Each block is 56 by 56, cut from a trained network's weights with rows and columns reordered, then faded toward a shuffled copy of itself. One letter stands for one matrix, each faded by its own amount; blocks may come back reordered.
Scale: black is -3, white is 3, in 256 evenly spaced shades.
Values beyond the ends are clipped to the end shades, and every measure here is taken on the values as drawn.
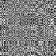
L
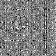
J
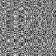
L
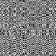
L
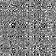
J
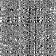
J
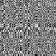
L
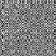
L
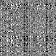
J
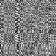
L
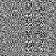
L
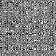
J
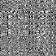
J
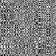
L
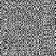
L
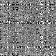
J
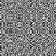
L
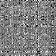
J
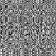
L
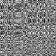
L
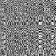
L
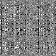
J
